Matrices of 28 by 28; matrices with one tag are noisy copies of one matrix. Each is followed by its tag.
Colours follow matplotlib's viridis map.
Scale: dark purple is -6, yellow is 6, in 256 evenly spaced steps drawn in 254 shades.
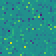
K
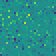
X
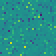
K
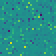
K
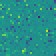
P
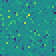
X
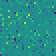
X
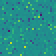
K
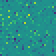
X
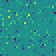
X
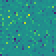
X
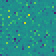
X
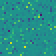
K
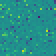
P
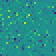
X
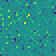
X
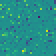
P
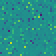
K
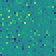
X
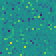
K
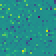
P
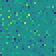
X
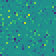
X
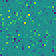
X
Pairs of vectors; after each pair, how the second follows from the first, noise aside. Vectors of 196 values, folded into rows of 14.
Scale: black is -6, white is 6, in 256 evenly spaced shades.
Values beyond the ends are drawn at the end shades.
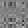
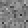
shuffled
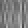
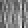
scaled up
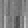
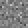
shuffled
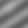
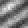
scaled up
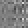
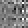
scaled up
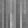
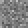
shuffled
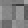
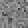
shuffled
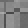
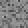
shuffled
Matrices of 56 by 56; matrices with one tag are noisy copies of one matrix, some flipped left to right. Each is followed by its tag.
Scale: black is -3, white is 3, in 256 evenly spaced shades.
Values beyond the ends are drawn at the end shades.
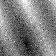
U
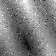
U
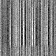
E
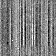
E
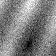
U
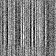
E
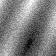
U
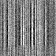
E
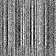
E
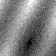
U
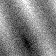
U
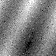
U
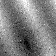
U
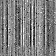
E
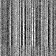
E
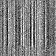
E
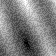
U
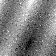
U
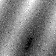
U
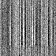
E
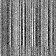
E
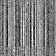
E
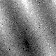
U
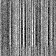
E
